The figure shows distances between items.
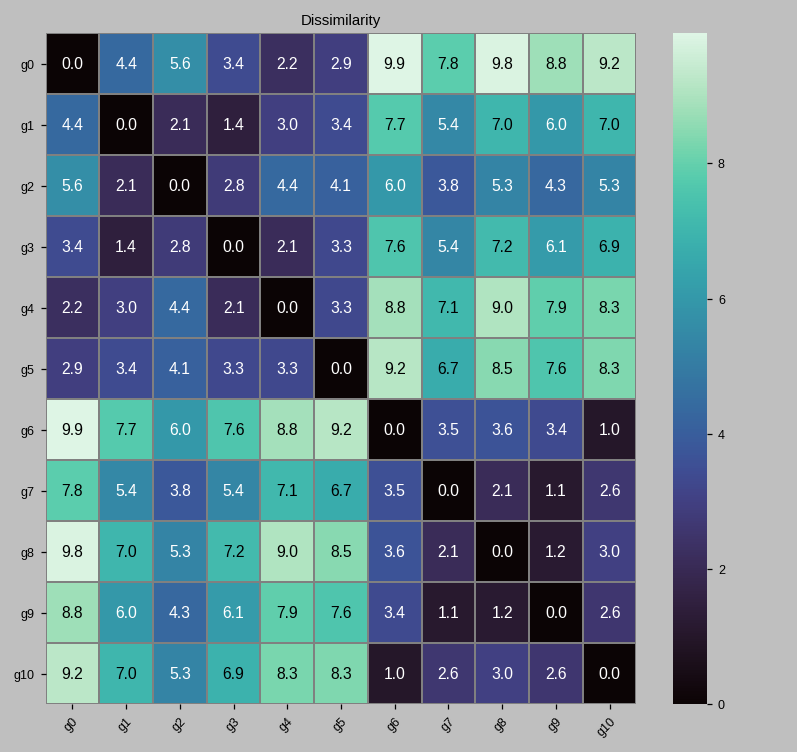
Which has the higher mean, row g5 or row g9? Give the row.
g5
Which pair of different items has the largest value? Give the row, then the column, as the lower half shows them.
g6, g0
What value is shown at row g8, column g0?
9.8
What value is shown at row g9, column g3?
6.1
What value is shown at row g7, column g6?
3.5
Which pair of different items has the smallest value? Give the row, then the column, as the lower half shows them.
g10, g6
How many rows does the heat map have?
11
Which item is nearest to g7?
g9
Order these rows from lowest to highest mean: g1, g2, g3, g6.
g2, g3, g1, g6
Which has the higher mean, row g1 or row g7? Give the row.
g1
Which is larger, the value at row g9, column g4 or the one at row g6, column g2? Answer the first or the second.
the first
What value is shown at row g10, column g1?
7.0
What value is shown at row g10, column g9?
2.6
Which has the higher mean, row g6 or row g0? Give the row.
g0
